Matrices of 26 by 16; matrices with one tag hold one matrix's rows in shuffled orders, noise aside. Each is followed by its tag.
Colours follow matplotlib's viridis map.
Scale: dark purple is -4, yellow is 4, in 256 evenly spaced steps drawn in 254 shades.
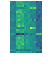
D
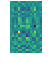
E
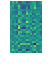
E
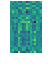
E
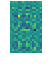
E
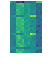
D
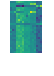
D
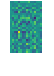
E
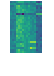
D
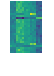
D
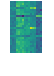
D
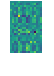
E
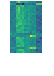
D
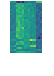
D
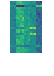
D
